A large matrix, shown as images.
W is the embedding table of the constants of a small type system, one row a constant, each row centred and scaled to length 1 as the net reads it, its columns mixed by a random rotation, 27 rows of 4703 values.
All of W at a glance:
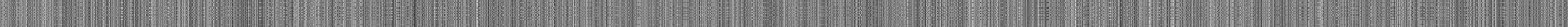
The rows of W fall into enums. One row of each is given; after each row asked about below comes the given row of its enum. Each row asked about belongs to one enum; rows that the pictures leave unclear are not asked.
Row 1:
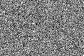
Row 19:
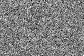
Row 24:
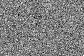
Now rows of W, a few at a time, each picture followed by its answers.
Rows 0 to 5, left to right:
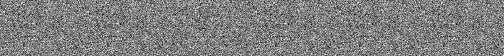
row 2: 19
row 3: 1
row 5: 1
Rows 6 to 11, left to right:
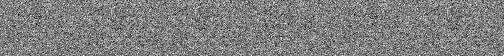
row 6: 24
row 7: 19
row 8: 19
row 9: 1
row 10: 24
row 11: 19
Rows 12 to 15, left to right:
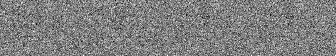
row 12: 1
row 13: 19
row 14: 24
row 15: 24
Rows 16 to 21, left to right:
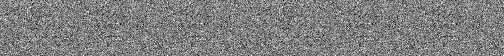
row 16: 19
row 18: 1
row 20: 1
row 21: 1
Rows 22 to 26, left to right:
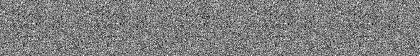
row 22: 1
